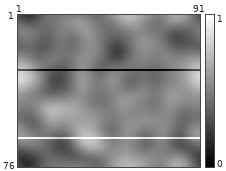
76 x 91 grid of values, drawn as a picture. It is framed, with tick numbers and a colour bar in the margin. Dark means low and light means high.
On average the colour sits 50% of the way up the scale. A few values lie far out on both sides of the bulk. Rows 28 and 62 differ from the rows beside them.
